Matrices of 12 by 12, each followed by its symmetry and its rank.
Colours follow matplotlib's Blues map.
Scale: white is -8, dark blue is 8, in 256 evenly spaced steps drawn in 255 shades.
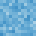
neither, full rank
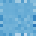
antisymmetric, rank two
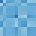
symmetric, rank two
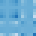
symmetric, rank one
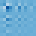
symmetric, rank one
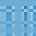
neither, rank one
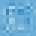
antisymmetric, rank two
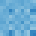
symmetric, rank two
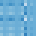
neither, rank one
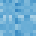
antisymmetric, rank two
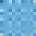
symmetric, rank one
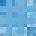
symmetric, rank two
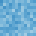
neither, full rank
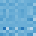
neither, rank two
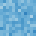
neither, full rank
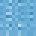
neither, rank two
